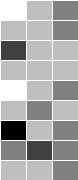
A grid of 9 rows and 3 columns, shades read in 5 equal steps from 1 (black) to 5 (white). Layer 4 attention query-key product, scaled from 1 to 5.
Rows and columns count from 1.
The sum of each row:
12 11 10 12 12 11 8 8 11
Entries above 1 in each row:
3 3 3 3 3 3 2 3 3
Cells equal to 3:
8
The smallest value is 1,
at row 7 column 1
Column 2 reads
4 4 4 4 4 3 4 2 4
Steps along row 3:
up same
